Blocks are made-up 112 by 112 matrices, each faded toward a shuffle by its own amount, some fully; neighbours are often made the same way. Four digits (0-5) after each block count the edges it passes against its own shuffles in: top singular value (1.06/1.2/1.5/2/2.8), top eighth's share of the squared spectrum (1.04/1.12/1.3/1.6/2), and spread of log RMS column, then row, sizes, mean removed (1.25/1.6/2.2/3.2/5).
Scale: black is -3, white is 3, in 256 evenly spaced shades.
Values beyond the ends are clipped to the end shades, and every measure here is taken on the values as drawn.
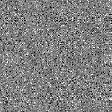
4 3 2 2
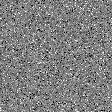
2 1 0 0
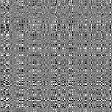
5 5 4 4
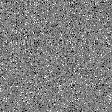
3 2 1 1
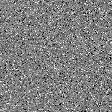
3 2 1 0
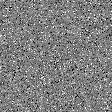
0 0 0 0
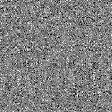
4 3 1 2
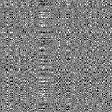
5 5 3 3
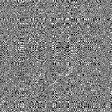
5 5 3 3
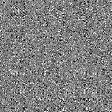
4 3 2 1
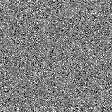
3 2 1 1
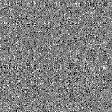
4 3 2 2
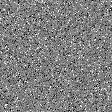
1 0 0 0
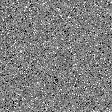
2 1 0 0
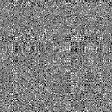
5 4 3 3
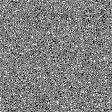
0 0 0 0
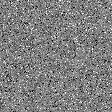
1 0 0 0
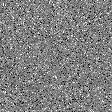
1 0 0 0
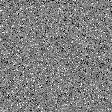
2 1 0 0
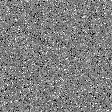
0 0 0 0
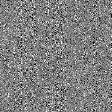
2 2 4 0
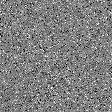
0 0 0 0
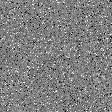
0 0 0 0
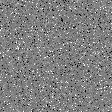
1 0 0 0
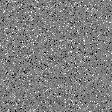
1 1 1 1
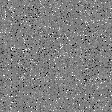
1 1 1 1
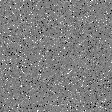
0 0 0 0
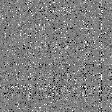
2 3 3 2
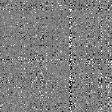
2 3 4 3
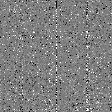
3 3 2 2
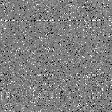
4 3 1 2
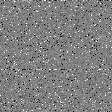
3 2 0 1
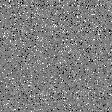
3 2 0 1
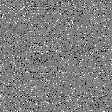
4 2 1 1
